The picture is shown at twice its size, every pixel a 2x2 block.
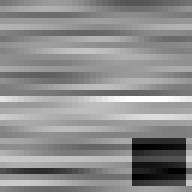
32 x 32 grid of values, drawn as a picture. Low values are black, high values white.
The halves do not mirror each other. An odd patch, lower than its surroundings, sits in the bottom right. The ninth with the lowest average is the bottom right. The top right is the calmest part.
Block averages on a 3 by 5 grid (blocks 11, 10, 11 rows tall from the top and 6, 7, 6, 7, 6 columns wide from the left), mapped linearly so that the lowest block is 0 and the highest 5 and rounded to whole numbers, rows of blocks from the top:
34433
44555
43310
